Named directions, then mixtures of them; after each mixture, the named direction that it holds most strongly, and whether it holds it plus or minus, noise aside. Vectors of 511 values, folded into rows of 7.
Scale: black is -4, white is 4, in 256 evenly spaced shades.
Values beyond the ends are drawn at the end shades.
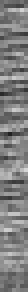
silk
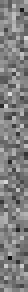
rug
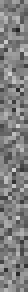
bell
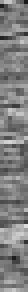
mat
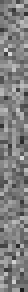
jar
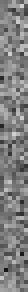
jar, plus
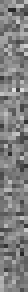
jar, plus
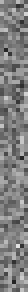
jar, minus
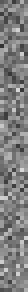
bell, minus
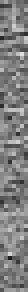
rug, plus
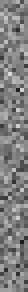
bell, plus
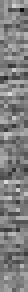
silk, minus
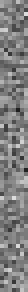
jar, minus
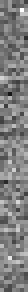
rug, minus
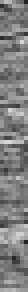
mat, plus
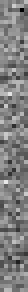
rug, plus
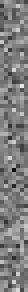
bell, minus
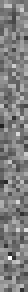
rug, minus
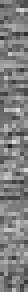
silk, plus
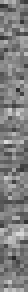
mat, plus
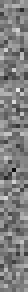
bell, minus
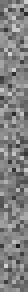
rug, plus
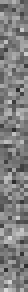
bell, plus
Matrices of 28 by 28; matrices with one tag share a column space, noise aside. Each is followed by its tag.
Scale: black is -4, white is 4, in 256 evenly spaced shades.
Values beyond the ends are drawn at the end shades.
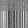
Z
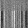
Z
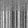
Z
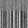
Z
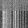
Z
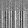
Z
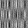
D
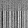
Z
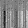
Z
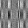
D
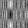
D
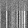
Z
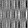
D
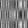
D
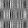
D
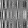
D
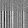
Z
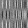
D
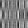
D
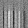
Z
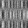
D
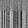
Z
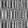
D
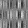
D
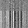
Z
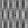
D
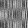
D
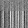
Z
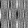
D
